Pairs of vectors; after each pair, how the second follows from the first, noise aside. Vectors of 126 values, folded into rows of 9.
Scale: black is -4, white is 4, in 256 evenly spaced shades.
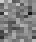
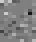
partly zeroed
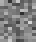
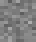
shrunk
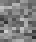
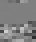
partly zeroed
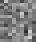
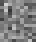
reversed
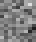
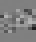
partly zeroed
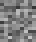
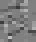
partly zeroed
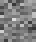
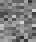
reversed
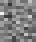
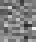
reversed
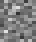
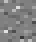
partly zeroed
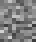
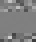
partly zeroed
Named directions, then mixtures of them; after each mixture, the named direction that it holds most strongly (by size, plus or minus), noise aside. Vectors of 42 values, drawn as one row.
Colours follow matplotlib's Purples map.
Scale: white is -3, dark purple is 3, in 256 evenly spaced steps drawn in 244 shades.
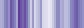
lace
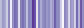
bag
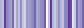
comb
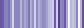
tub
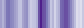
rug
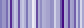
bag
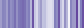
lace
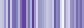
bag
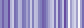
tub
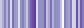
bag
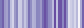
tub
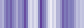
rug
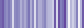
tub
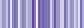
bag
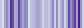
tub
